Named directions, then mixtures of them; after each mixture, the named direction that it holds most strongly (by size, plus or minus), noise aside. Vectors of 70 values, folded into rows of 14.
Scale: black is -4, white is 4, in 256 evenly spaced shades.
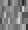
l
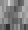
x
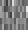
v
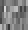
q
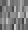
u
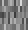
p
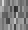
u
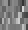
l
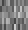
u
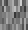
q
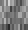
x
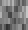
x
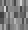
p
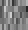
v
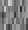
p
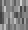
p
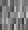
u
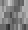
x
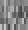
u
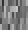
q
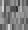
q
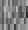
u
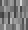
p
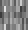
p
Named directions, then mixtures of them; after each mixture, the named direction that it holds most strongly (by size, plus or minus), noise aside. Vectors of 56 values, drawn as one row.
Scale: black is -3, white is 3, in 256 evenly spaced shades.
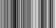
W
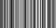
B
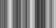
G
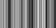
G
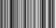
B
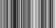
W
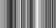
G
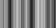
G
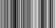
W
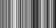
W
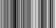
W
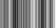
W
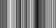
G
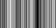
G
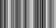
G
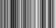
W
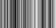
W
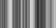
G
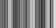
G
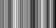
W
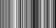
W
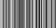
B
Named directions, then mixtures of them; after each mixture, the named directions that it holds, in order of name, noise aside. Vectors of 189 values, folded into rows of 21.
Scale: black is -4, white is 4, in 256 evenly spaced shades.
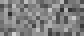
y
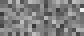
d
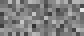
d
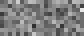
d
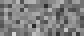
d, y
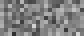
d, y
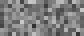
d, y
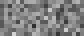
d, y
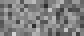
d, y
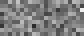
d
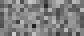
d, y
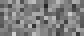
d, y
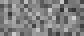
y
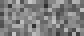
d, y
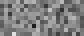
d, y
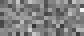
d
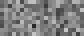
d, y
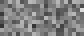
d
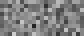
d, y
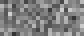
y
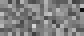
d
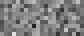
d, y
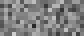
d, y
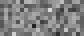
d, y
